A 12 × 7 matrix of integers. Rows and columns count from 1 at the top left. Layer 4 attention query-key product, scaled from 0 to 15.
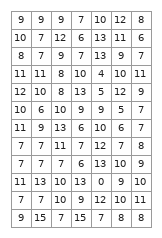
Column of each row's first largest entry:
6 5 5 1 4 1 3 5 5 2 5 2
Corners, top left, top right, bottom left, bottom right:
9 8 9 8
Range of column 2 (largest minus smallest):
9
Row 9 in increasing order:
6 7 7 7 9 10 13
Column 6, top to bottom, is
12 11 9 10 12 5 6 7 10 9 10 8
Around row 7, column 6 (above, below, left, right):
5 7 10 7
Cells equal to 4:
1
